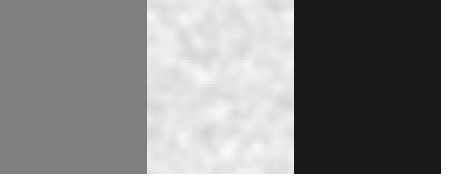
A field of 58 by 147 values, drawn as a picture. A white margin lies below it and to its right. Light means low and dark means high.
The table splits into one row of 3 panels. Panel 1,1: middling, flat. Panel 1,2: very low, blotchy, faint in contrast. Panel 1,3: very high, flat.
